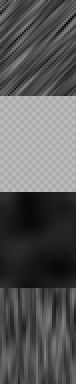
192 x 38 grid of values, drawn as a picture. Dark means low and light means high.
The table splits into 4 rows of 1 panel. Panel 1,1: low, slanting up to the right. Panel 2,1: high, checkered, faint in contrast. Panel 3,1: very low, smooth, faint in contrast. Panel 4,1: low, streaked downward.
